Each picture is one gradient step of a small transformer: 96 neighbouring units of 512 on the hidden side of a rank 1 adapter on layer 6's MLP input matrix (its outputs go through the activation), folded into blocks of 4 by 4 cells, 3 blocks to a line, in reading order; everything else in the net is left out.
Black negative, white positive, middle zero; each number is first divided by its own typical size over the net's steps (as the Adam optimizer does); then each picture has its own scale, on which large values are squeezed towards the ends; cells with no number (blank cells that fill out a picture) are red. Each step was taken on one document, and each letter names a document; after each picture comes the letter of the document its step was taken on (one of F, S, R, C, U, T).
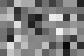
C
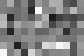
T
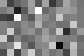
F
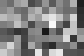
C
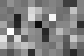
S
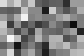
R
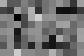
F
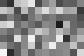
R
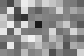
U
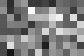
C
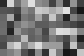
R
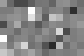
T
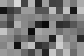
R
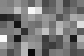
S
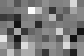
S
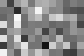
T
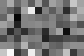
S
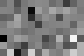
S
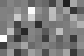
S
